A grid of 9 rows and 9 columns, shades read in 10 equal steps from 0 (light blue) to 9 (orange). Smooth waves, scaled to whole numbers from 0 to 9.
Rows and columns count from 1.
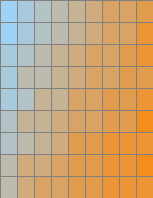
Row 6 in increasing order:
2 4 4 5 6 6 7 7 9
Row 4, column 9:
7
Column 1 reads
0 0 1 1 1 2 2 3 3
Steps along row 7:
up up up up same up same same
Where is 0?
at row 1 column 1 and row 2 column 1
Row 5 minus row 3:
0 0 1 0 1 0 1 0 0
